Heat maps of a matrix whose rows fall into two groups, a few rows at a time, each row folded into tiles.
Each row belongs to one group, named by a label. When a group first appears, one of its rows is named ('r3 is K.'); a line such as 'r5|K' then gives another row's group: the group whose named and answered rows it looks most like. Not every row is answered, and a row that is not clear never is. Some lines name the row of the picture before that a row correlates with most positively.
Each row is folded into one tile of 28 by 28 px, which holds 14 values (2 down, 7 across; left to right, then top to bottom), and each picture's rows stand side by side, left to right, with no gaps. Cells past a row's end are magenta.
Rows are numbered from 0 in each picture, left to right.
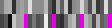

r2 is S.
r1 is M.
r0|S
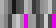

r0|S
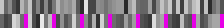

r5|S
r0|S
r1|S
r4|S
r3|M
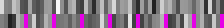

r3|M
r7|M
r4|M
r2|M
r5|S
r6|M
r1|M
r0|M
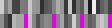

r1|S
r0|S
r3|S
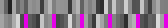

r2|S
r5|M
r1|S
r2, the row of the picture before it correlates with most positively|0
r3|S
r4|M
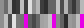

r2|S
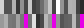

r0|M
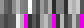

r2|M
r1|M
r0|M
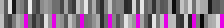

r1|M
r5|S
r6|M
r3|S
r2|S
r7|S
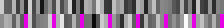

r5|M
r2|M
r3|M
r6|M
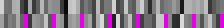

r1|M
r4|M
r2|M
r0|M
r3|M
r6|S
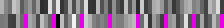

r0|M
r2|M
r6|M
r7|M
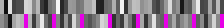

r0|S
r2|M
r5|S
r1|S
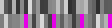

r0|M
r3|S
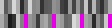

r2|M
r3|S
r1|S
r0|M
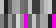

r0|M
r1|M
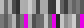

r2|M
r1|M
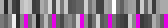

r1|M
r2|S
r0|S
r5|S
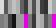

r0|M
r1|S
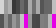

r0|S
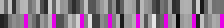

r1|S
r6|M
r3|M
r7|M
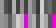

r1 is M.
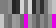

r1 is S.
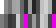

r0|M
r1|M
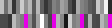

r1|S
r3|M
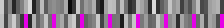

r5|M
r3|S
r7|M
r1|M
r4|S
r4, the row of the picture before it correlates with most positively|2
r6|S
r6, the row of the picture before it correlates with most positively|2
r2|S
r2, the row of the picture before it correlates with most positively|2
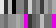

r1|S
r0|S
